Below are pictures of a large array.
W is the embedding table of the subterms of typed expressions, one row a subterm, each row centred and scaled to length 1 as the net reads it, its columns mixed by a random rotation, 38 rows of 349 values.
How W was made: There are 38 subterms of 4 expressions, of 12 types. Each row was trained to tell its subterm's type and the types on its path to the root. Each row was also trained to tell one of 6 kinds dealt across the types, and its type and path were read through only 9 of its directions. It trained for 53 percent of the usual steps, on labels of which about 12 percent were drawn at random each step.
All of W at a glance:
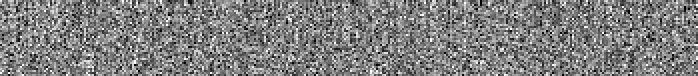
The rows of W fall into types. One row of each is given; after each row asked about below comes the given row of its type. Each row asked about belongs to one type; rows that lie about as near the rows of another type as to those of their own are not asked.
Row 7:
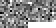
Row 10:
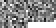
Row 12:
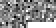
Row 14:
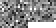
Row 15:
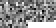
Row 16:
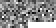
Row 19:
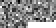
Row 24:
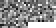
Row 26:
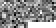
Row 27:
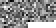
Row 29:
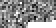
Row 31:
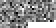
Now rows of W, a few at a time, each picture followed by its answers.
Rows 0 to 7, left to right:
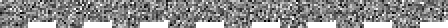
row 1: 29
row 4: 12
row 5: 16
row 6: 16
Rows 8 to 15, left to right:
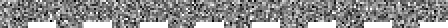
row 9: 15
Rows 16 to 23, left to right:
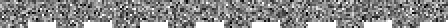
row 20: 19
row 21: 27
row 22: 15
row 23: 29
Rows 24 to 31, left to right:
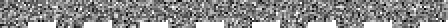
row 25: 29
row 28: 7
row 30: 27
